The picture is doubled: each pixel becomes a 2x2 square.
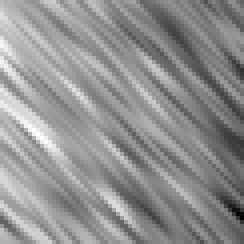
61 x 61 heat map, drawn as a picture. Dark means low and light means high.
Odd rows or columns: none. Slope: up to the left. Grain: diagonal, down to the right.
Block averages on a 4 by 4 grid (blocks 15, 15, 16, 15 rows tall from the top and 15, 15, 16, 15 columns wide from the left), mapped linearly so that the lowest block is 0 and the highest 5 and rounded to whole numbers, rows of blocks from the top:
5311 | 5330 | 5320 | 4310
